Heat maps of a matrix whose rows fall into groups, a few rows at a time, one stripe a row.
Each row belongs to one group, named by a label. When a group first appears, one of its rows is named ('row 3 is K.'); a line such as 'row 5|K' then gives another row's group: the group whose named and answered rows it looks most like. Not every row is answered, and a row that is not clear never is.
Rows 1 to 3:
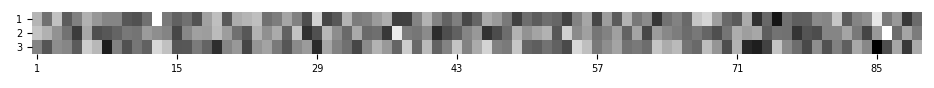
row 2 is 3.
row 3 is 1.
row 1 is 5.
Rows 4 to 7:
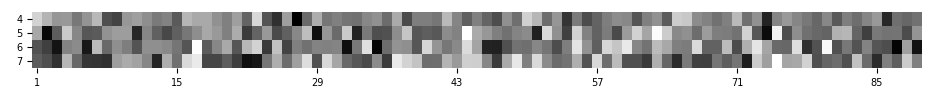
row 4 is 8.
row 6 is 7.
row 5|1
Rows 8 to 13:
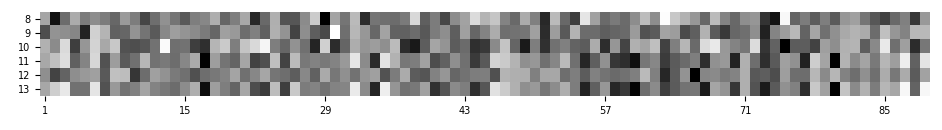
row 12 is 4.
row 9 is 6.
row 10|5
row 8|1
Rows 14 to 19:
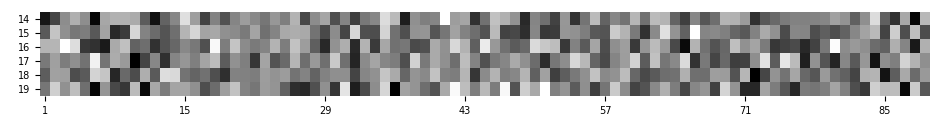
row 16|3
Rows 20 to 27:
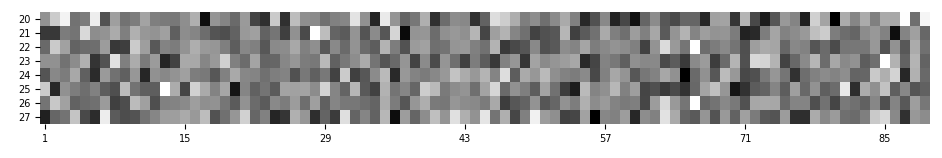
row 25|5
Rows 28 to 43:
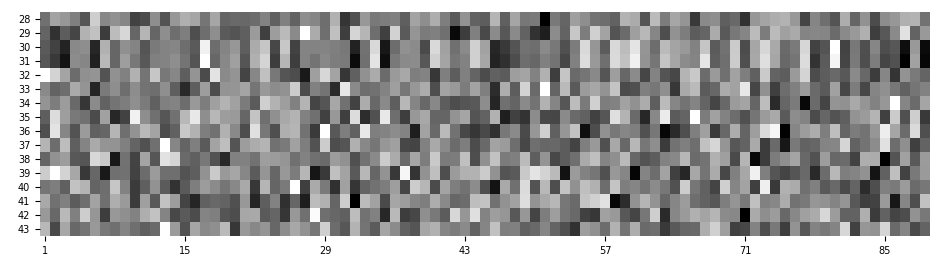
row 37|5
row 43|5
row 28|6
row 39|3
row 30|7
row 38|1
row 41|4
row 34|3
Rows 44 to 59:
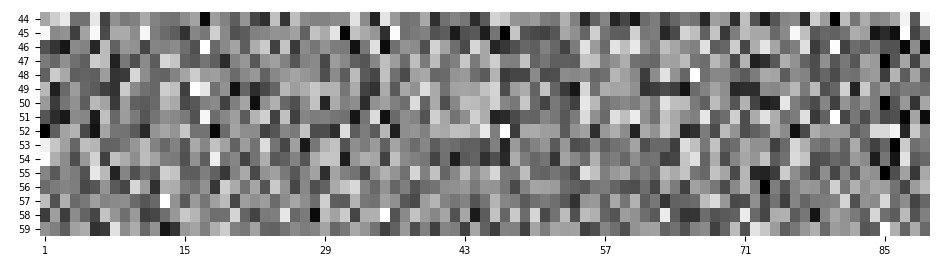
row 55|1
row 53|8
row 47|1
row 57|5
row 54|8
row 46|7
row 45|8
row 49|5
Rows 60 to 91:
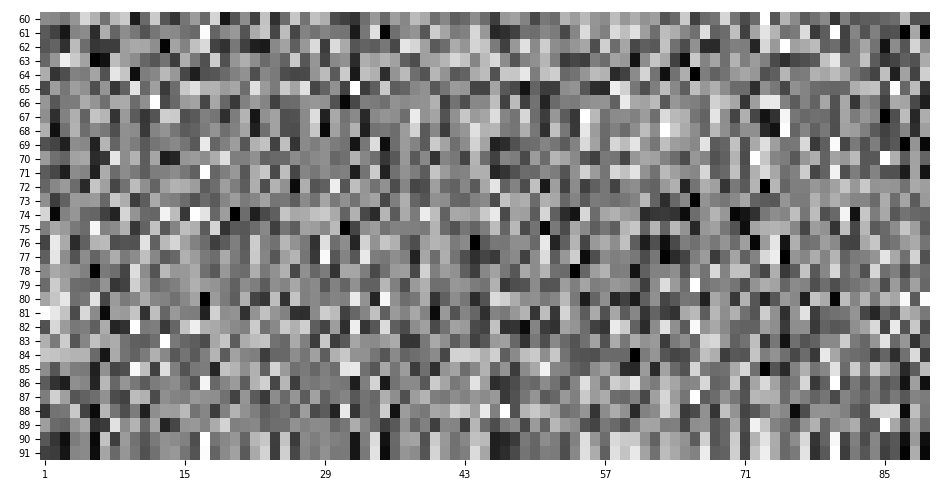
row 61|7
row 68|1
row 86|7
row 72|6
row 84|3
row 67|1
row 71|7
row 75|6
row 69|7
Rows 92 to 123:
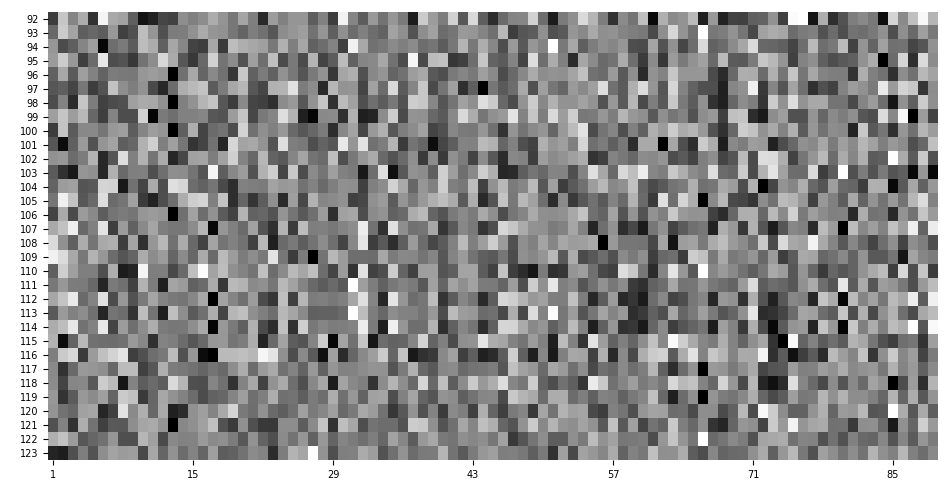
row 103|7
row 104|1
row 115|1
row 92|6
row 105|6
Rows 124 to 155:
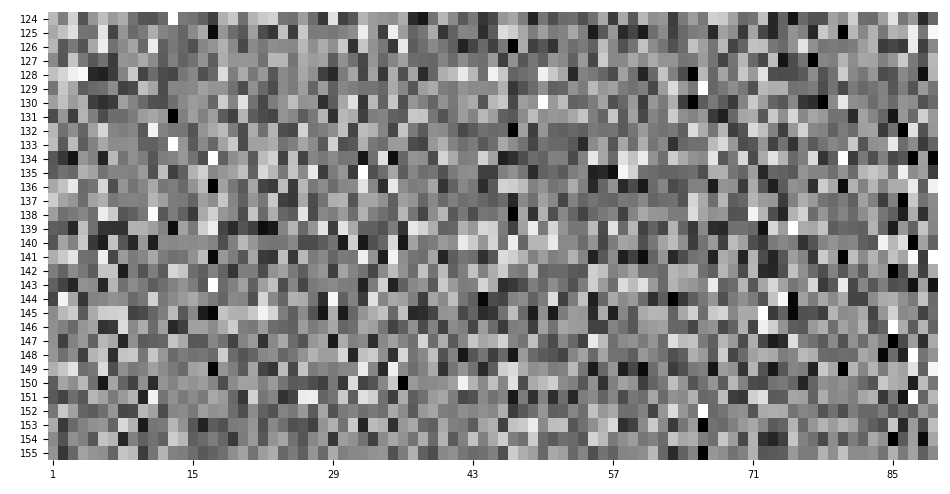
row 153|4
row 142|1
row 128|3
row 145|5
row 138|8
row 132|8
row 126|8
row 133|5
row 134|7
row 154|1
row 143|7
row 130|3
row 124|5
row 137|8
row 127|3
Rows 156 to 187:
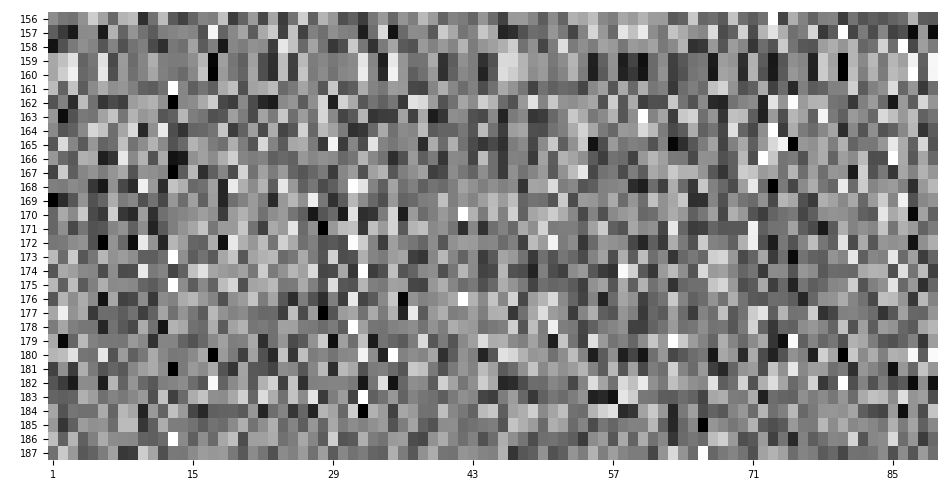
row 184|4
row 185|4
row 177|3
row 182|7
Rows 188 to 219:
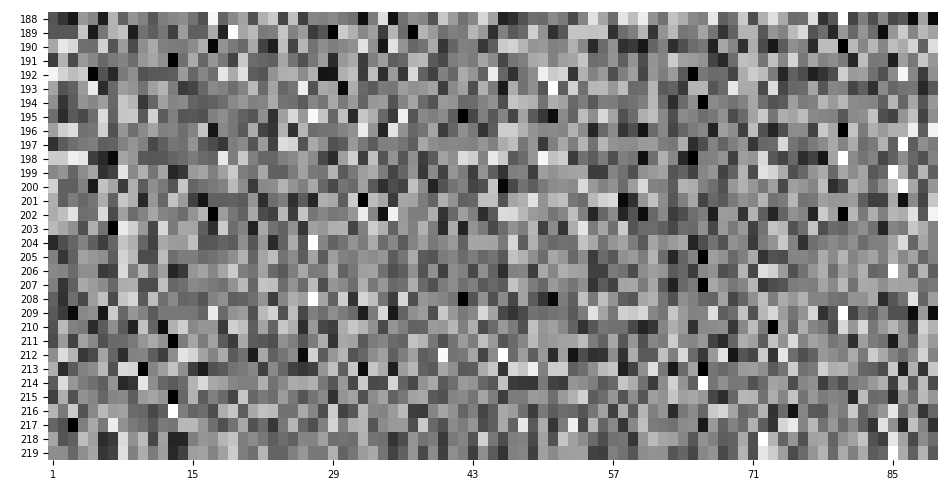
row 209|7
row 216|5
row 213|4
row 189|6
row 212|6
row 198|3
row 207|4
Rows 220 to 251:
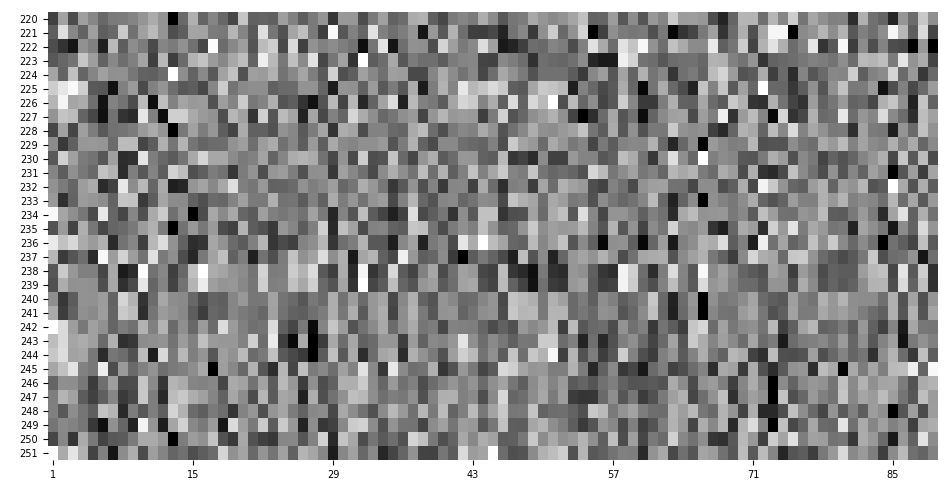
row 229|4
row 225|3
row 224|5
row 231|1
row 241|4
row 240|4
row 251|3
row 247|6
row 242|8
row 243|8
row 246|6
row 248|1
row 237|8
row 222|7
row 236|3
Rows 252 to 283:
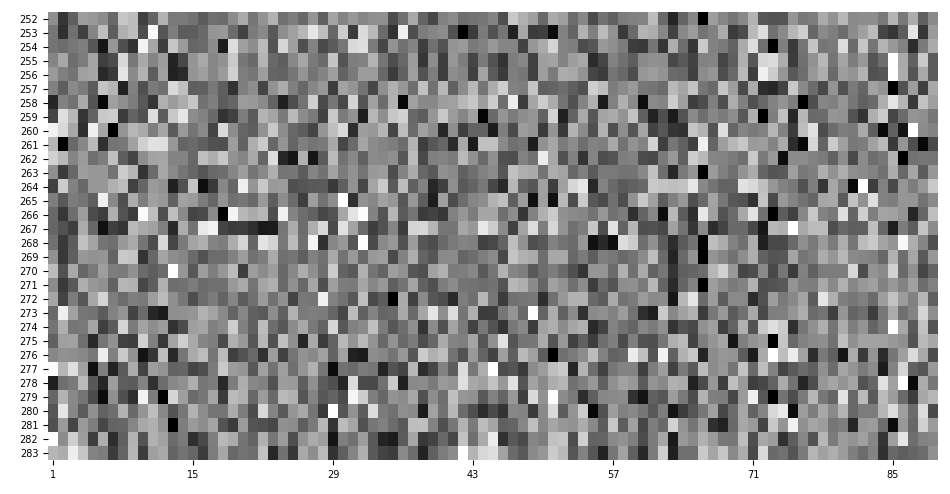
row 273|6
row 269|4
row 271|4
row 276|6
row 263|4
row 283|3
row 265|6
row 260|8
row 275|6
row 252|4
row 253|8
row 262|8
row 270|5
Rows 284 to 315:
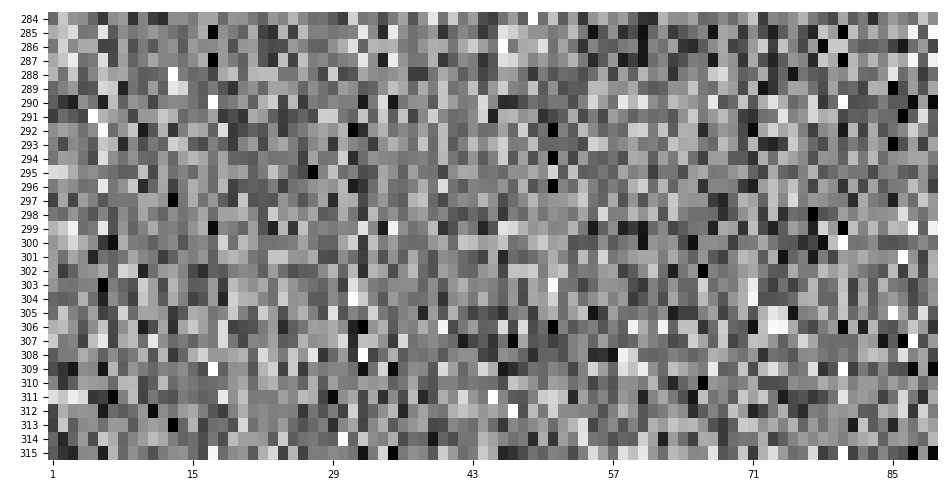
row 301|3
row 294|6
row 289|1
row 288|5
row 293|1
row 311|3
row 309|7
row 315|7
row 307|8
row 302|4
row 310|4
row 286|3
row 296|6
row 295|8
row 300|3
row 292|6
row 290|7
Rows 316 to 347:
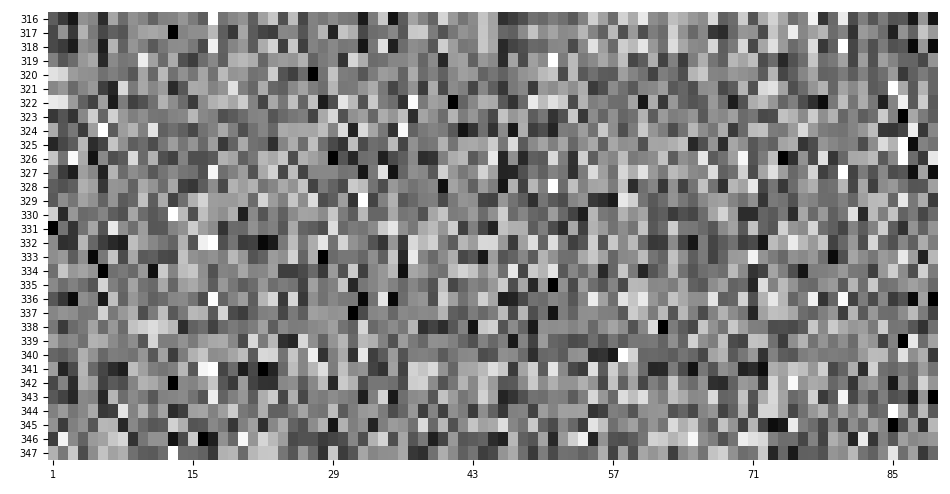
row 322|3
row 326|3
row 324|8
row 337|6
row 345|1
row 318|7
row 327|7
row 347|5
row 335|6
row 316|7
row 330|5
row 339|8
